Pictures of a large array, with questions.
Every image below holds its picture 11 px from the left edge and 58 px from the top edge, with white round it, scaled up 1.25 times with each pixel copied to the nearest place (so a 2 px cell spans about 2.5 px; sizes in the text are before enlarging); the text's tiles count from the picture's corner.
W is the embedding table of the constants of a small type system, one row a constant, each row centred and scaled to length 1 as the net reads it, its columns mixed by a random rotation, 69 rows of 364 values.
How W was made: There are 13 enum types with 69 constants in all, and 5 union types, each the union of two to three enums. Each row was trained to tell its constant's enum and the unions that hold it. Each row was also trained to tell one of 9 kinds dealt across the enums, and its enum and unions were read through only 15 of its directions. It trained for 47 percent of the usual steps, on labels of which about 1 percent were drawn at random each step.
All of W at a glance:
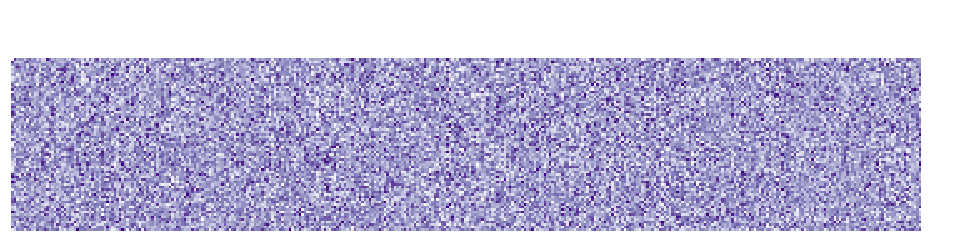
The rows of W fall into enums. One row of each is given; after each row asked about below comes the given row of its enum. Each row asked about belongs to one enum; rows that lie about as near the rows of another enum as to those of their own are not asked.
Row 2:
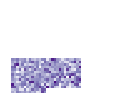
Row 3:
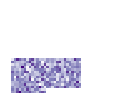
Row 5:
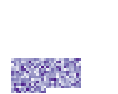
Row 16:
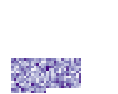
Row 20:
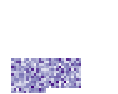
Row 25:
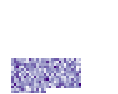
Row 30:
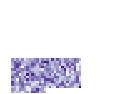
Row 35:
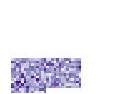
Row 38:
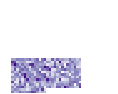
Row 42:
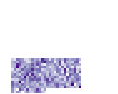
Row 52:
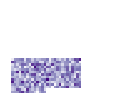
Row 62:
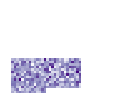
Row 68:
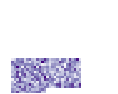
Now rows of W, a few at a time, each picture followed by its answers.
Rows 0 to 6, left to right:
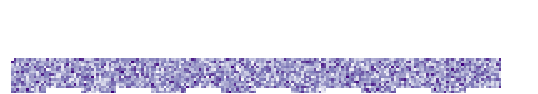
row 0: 68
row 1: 30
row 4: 38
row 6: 35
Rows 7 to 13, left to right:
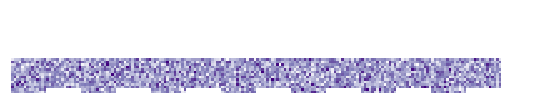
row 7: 35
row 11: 16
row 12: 62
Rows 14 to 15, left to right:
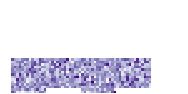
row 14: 42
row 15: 30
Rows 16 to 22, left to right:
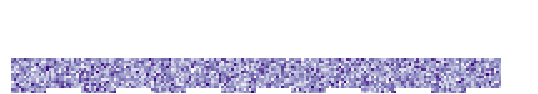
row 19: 25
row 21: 30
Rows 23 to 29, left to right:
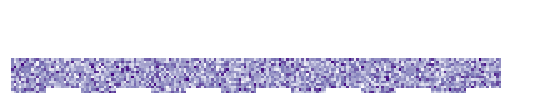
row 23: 62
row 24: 3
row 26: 5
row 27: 20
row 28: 38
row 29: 2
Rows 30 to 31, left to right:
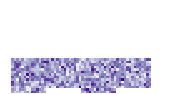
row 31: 5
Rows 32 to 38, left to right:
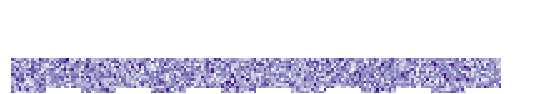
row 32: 42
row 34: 68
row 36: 2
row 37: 42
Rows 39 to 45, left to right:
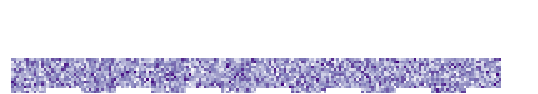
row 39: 30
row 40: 42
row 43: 35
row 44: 3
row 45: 5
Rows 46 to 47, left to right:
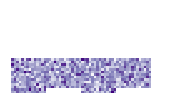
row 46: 62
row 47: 2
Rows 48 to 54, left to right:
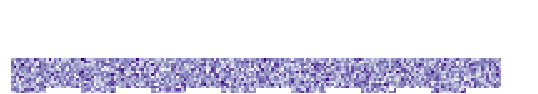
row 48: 62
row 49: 30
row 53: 5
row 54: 5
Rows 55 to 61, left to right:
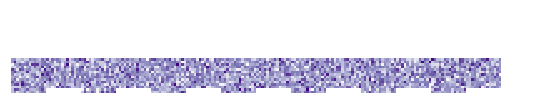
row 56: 25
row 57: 2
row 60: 62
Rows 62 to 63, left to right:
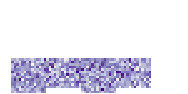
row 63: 2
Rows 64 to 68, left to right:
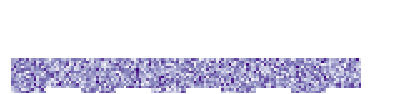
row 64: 52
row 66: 25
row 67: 20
